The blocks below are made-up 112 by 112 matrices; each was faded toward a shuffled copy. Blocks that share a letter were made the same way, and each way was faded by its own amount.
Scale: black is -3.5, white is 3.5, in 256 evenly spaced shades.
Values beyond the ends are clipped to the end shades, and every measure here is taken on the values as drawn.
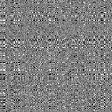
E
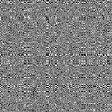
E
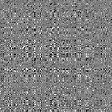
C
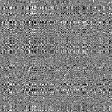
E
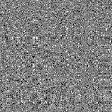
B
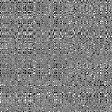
C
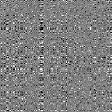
C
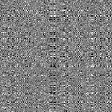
E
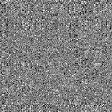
B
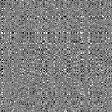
C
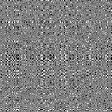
C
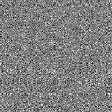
B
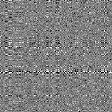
E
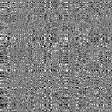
C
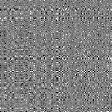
C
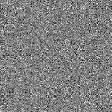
B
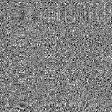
B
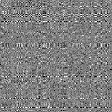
E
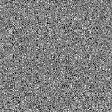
B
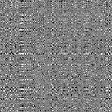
C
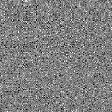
B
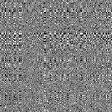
E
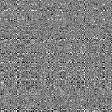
E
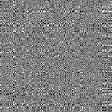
C
